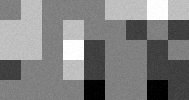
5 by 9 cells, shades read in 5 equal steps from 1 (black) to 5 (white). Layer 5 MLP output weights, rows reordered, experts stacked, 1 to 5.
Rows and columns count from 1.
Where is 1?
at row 5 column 5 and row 5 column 8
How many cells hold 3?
22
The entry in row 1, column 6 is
4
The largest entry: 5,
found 2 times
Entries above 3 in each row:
5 3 3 1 0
